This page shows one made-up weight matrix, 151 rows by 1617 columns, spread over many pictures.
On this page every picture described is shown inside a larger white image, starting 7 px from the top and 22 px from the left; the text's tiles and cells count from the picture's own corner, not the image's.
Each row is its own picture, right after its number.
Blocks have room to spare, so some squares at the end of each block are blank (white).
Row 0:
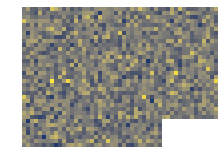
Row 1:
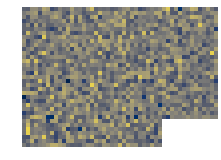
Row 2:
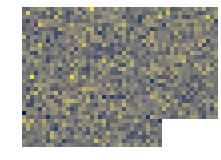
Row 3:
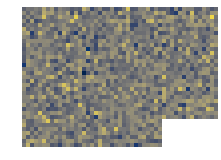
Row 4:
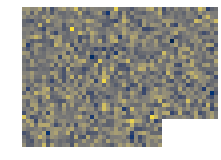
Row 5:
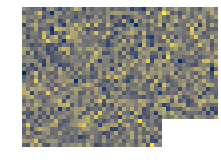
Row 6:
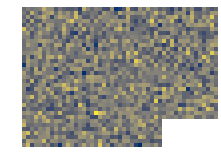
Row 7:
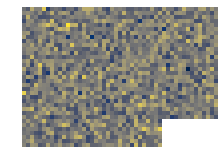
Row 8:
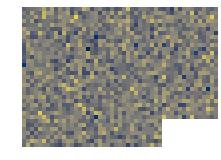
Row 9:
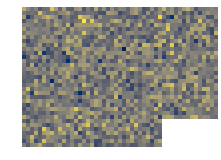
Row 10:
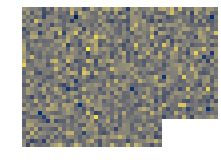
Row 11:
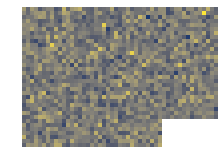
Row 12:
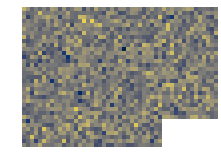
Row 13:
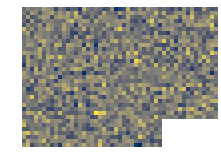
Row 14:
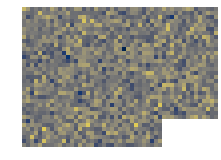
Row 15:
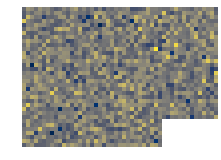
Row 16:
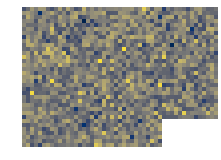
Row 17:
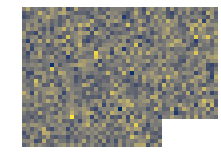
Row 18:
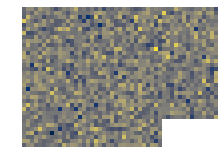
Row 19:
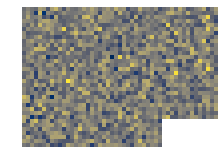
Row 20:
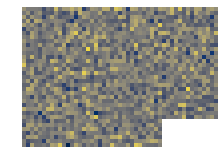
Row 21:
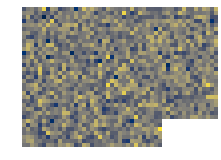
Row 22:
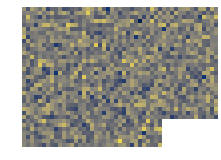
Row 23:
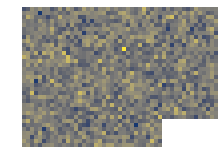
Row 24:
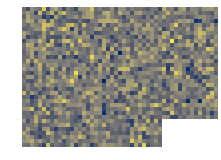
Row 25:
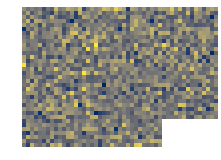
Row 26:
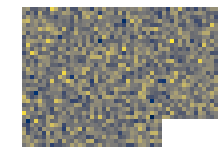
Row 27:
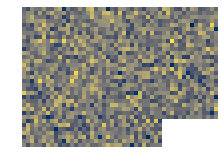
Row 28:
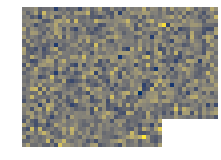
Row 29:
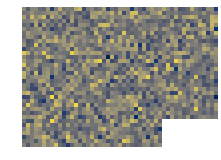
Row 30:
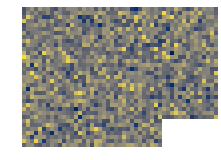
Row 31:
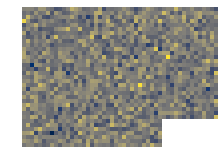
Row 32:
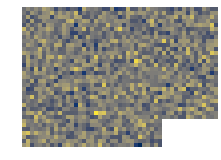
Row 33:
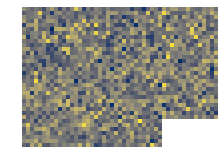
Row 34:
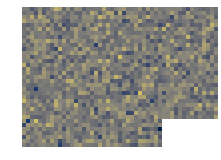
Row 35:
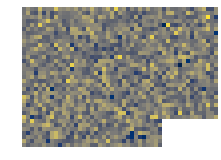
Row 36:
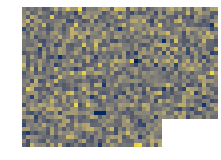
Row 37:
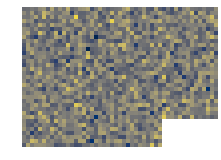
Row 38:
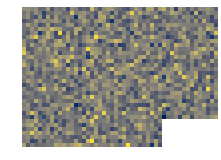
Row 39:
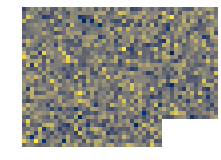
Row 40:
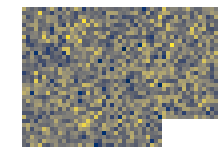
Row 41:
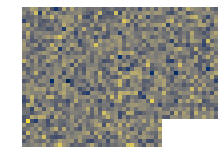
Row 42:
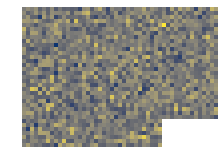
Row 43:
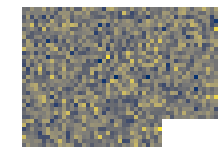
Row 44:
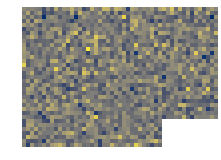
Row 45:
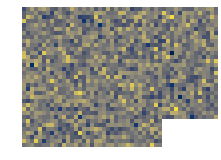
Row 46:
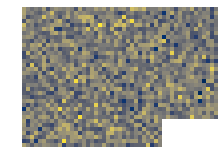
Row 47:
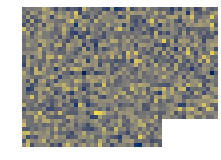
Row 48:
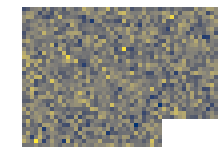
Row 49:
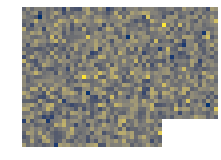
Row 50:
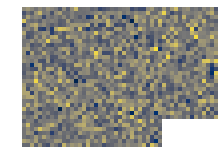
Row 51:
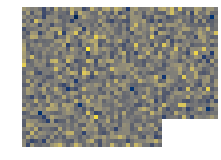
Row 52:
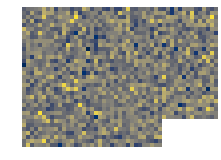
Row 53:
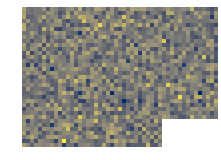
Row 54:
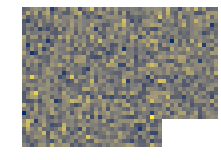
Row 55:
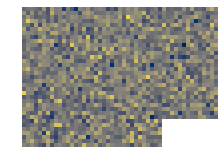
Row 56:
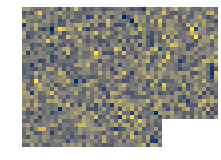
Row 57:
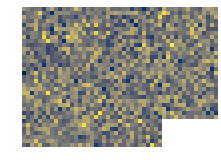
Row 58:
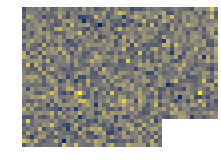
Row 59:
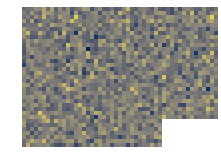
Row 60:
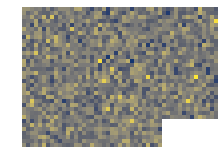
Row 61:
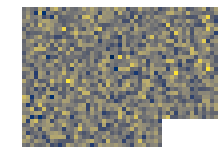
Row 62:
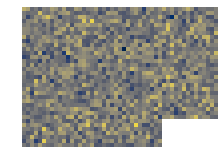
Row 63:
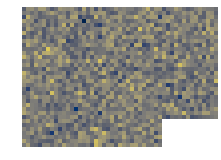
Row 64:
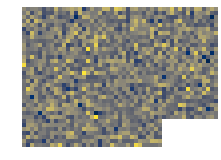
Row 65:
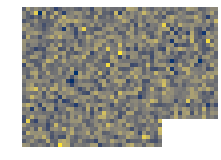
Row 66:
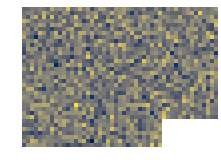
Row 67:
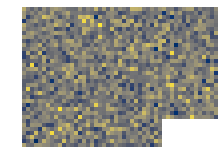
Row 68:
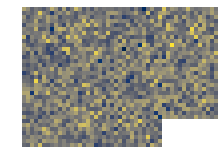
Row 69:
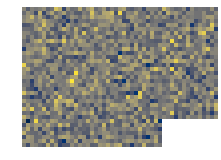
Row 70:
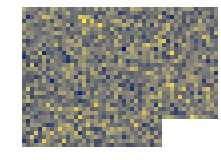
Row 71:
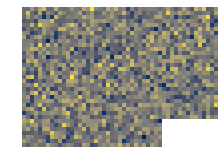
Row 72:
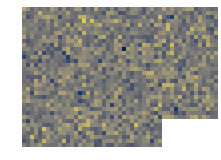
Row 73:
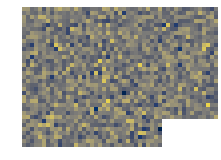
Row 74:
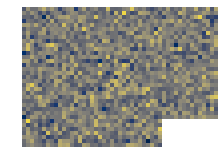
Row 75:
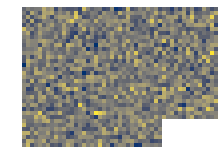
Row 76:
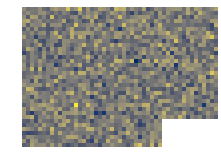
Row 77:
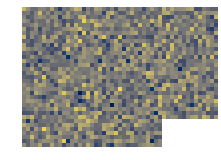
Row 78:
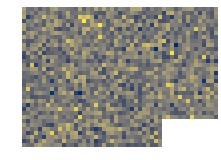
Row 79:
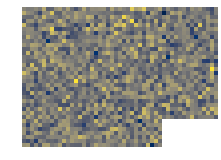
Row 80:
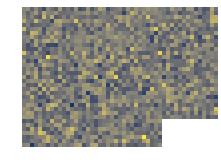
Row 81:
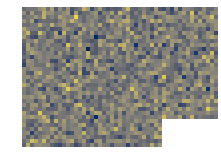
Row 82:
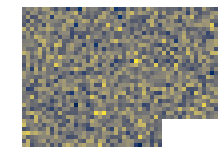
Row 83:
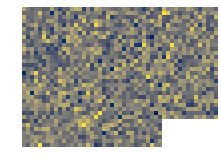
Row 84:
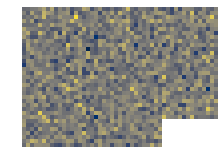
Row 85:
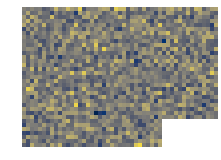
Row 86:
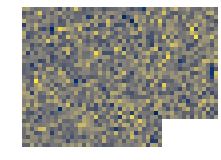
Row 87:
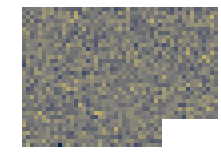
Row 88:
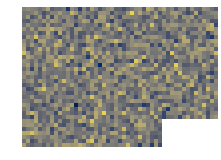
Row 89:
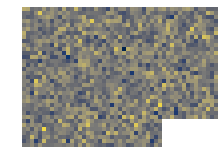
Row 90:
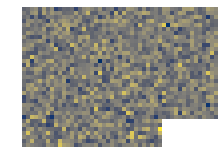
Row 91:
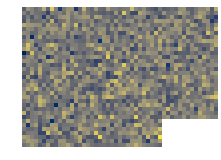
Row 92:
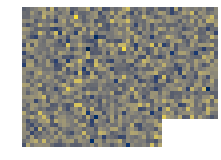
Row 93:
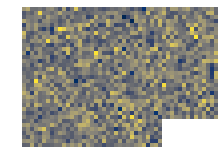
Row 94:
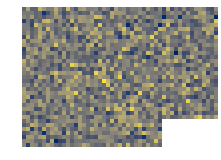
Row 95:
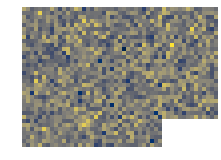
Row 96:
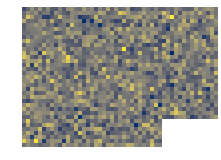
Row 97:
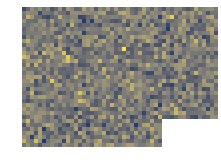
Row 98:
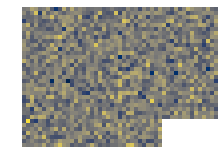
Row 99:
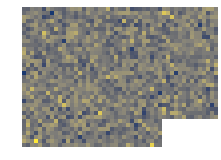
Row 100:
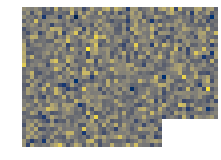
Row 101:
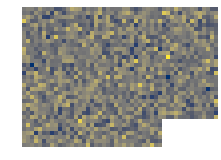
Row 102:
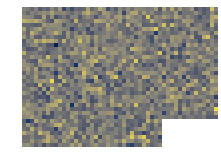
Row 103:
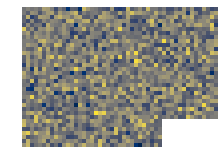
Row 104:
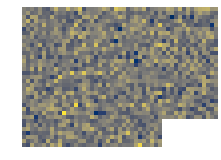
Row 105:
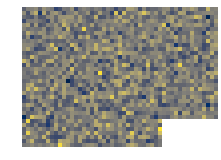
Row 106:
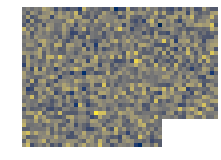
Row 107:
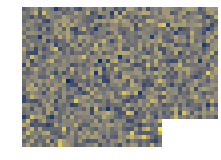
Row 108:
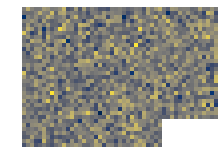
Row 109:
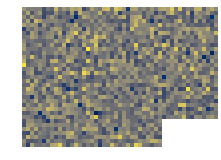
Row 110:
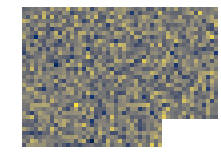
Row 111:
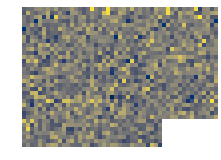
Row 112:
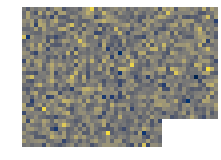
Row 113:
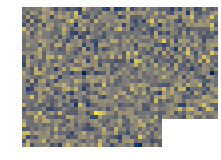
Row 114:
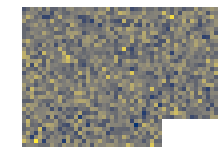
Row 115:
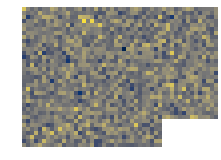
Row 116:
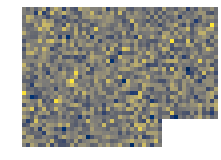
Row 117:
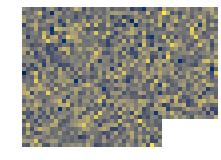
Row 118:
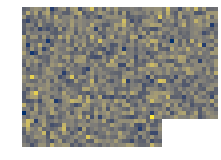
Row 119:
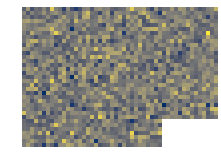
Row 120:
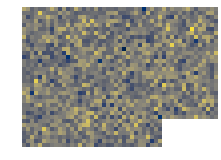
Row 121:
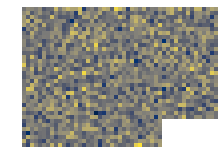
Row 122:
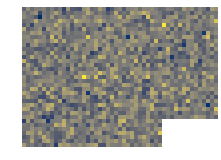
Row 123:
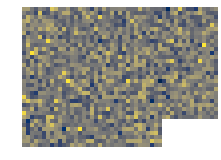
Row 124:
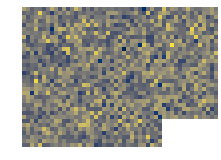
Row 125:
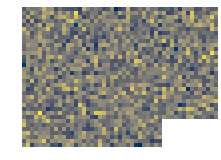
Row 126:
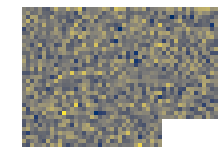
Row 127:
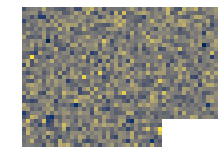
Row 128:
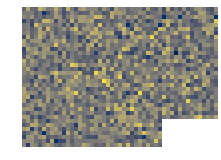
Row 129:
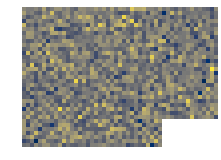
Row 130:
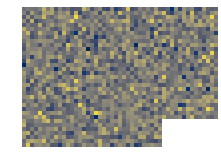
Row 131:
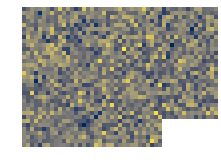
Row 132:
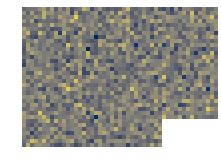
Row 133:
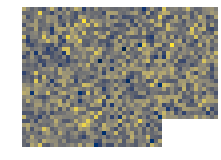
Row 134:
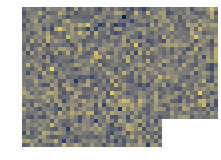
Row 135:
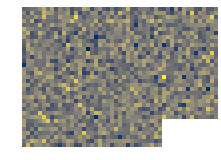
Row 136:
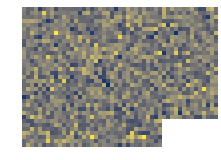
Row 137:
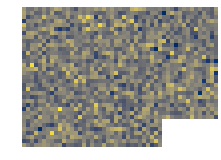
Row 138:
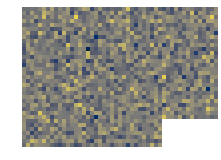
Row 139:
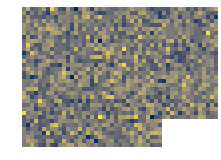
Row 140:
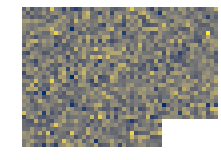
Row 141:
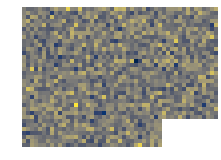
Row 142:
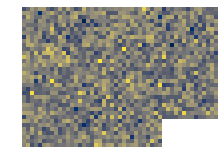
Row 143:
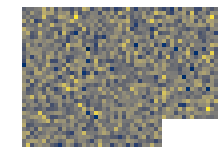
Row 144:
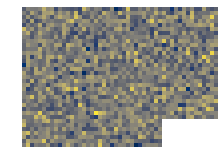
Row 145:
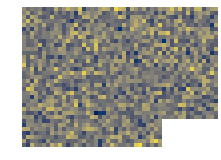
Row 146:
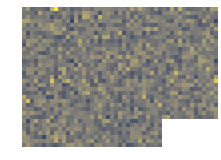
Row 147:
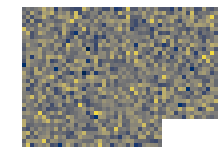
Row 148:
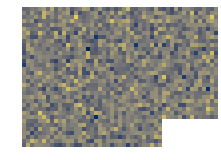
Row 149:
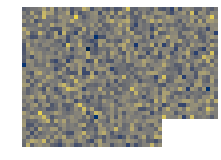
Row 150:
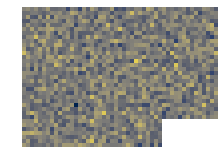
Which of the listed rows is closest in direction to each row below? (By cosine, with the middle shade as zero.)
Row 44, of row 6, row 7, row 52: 7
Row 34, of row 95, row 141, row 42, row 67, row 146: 146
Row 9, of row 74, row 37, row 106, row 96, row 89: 89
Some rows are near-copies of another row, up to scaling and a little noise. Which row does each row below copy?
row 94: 128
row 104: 126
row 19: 61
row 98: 41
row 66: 110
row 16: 142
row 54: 118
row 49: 122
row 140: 119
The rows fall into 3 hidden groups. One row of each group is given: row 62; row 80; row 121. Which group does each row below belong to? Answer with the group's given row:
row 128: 80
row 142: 62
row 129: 62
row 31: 62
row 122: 80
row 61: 80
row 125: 121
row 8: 121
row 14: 62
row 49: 80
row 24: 80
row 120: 62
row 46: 62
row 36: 121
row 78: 62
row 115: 62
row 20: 121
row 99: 62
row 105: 80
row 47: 121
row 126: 121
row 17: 62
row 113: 121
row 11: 80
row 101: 62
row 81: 121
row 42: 80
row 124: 62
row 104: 121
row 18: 62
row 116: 80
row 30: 62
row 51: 121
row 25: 121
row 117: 62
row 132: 121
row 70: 62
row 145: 121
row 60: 80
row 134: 62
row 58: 62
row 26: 80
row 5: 62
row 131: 62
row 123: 80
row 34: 80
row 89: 62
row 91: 80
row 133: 62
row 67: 62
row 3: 121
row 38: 121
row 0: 80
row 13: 121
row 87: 121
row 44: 121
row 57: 62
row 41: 80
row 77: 62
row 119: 80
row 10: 121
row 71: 80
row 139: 80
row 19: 80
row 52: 121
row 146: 80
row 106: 121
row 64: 121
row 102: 80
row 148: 121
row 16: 62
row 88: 121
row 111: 80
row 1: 80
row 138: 121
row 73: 80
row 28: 80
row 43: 80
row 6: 121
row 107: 80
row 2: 80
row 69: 80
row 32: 121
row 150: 121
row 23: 62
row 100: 121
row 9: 62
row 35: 80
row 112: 80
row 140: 80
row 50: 62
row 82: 121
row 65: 80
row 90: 80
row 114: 62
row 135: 121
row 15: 62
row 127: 80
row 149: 121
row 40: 62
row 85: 121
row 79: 62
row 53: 62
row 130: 121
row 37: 121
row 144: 121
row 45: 62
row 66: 121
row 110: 121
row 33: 62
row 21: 80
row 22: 80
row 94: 80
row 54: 80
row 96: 62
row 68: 62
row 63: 62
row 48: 62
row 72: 62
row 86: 62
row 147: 121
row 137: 62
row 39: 62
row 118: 80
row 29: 80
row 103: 121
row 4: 80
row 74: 80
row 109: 121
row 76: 121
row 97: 62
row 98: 80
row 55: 80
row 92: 121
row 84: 121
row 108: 62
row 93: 62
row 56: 62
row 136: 80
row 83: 62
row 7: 80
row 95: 62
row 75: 121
